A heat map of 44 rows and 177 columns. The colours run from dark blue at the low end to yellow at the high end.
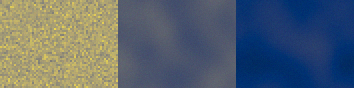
The table splits into one row of 3 panels. Panel 1,1: high, fine-grained. Panel 1,2: low, smooth, faint in contrast. Panel 1,3: very low, smooth, faint in contrast.
